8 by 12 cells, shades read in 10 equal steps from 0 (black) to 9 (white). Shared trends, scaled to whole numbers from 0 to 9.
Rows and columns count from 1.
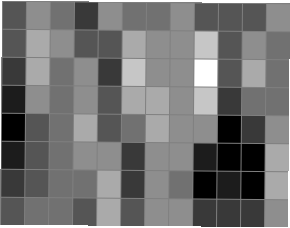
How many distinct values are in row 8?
5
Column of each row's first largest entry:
2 9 9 9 4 12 5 5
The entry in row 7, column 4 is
4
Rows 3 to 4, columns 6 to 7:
7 5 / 6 6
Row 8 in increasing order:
2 2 2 3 3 3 4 4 5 5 5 6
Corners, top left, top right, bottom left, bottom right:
3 5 3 5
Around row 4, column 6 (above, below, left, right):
7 4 3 6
